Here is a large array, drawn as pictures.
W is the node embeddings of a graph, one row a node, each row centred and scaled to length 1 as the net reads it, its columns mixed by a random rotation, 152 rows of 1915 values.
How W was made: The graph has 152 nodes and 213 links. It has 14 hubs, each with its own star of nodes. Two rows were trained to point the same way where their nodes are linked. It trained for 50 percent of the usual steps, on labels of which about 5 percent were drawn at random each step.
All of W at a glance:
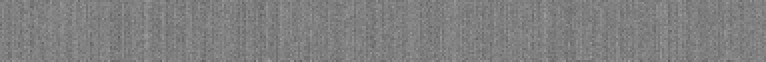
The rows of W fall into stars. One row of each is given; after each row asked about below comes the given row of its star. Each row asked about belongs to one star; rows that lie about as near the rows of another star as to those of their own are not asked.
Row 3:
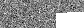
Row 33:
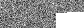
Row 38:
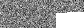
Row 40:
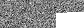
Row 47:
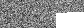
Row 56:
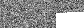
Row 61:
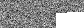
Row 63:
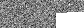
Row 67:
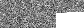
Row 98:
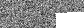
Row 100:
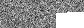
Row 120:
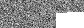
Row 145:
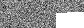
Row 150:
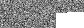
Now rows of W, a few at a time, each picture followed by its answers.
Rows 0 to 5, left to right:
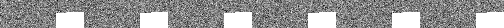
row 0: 67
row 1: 63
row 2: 145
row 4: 67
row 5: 3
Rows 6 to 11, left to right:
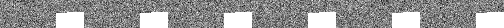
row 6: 47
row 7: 100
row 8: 100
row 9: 150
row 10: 38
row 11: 47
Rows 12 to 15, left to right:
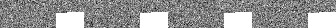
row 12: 120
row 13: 56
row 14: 98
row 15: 100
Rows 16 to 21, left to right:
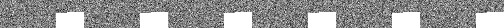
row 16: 38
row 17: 67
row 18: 100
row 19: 145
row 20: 56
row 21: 100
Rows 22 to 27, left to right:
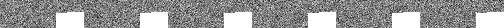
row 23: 3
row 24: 33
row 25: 120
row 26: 56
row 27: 33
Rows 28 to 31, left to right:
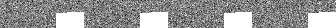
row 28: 150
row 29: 67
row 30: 56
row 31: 40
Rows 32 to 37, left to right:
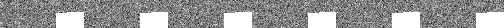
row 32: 63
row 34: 47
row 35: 61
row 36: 33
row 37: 38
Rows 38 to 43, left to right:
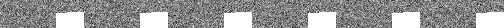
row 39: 98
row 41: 56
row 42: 150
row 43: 56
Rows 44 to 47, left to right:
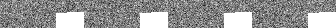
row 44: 38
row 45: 61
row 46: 145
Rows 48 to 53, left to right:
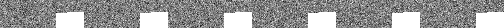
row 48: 3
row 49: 3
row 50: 38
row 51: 33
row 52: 56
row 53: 150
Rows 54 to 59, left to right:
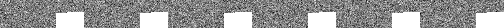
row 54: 98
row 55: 38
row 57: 145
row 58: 120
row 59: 40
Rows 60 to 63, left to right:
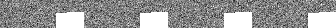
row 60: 63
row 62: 3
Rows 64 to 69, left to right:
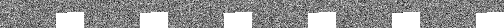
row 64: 98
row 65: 120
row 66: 100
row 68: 3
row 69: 67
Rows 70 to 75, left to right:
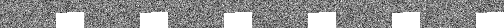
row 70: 38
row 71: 61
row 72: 40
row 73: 100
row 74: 3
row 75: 150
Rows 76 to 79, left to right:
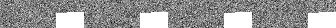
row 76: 33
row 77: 33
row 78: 56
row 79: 40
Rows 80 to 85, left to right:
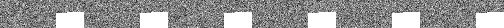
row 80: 98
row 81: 100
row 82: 100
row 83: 40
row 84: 56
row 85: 38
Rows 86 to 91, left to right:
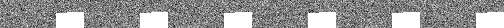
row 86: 67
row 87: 61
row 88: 63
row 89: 67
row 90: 61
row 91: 150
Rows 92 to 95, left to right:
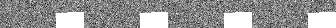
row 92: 98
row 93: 145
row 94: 100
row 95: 61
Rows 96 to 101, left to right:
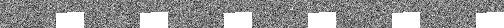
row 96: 98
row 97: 38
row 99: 63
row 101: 33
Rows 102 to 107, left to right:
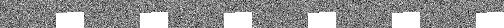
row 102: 145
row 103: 63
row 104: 38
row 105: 61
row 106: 120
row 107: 47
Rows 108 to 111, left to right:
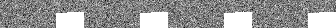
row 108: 63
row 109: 47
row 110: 100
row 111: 67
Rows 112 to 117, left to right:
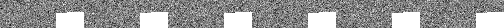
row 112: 120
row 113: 120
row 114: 150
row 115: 47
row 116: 61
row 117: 3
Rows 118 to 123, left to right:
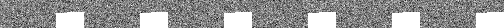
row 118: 38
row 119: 67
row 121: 40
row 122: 47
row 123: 56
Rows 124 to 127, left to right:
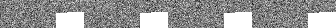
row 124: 145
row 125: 38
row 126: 33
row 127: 100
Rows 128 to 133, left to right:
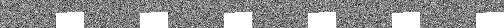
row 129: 145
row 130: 40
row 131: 67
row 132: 47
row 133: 3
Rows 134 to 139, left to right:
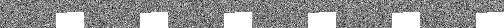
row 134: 47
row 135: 61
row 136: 40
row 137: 100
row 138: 150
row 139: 56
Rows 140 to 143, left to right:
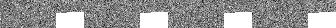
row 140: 120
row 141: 47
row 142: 47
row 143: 40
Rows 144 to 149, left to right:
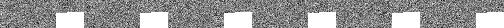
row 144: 61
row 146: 67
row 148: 38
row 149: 47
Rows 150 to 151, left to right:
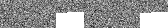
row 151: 145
